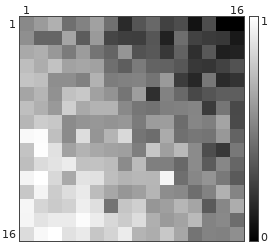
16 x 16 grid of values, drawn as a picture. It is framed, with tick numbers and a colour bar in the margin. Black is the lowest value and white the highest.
Average level on the scale: 60%. Ninth with the highest average: bottom left. Slope: up to the bottom left. Calmest part: bottom left. Stripes: none. Mirror symmetry: none. Histogram: bell-shaped. Ninth with the lowest average: top right.
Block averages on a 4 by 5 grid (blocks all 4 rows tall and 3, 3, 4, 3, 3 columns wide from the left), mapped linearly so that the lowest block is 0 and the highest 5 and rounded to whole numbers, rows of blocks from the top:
3 3 1 1 0 / 4 3 2 2 1 / 5 4 3 3 2 / 5 5 4 3 2
